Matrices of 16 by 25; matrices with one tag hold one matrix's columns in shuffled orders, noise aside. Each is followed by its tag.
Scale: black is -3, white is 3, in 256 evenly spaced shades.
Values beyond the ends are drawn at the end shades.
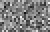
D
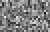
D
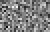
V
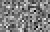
V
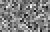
V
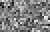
D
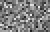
V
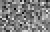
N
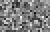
D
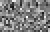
D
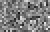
D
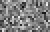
D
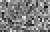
D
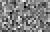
D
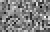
D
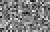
N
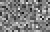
N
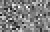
V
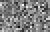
V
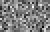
V
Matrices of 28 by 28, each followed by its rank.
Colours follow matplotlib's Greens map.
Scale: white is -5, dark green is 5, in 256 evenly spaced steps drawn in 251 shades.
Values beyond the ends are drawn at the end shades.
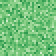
full rank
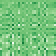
three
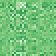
three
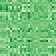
five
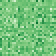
five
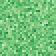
full rank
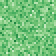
full rank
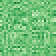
five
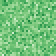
full rank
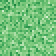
full rank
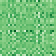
three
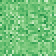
five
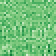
five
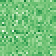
five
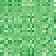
three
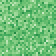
full rank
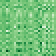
three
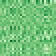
three
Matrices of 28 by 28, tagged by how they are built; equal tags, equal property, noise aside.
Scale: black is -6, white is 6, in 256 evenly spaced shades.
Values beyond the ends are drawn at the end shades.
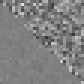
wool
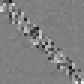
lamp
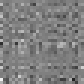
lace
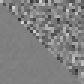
wool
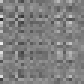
lace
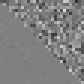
wool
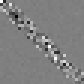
lamp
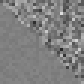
wool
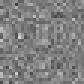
lace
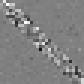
lamp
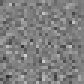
lace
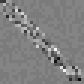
lamp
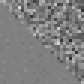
wool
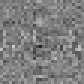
lace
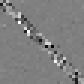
lamp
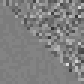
wool
